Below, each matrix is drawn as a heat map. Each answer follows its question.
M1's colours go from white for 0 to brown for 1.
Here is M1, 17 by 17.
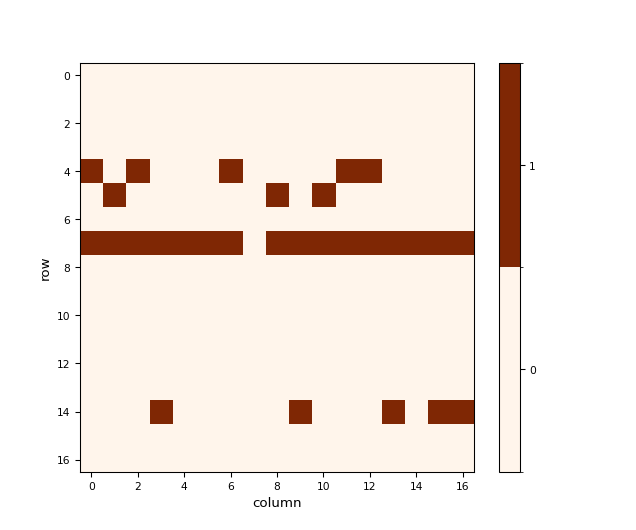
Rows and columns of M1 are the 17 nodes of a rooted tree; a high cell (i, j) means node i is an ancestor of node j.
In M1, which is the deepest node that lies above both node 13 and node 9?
14
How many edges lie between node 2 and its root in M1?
2
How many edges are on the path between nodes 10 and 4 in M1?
3
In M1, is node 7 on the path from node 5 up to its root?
yes
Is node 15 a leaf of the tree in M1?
yes
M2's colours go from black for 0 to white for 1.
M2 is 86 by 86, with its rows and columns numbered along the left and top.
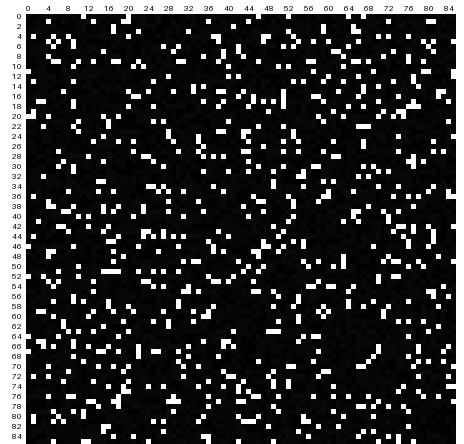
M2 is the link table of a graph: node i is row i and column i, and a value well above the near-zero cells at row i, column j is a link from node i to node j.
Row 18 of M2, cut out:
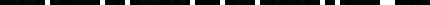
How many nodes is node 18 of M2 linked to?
11
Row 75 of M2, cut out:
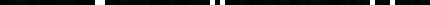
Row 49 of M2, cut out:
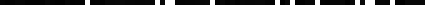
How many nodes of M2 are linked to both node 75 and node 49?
3
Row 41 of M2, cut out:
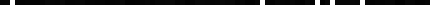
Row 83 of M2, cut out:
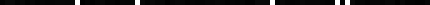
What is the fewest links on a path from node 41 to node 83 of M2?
4
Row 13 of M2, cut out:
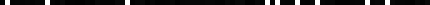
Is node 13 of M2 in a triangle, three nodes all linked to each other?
no
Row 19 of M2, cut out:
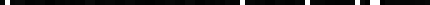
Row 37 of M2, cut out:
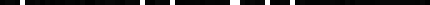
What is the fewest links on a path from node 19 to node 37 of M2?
3
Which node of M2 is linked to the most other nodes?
node 9
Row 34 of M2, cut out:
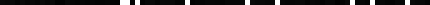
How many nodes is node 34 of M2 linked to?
9
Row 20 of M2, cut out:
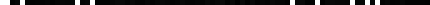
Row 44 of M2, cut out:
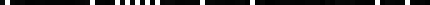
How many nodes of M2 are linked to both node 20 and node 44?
3
